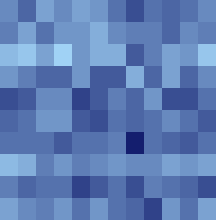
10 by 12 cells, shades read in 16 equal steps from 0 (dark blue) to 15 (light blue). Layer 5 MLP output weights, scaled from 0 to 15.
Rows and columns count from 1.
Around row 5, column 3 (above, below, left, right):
6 10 5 9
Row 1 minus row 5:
5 1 2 0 8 5 -1 -2 -3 2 3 2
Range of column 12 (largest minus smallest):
10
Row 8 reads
13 12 8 10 8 9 10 9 9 11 10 11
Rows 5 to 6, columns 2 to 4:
5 9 9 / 7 10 10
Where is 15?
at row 3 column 4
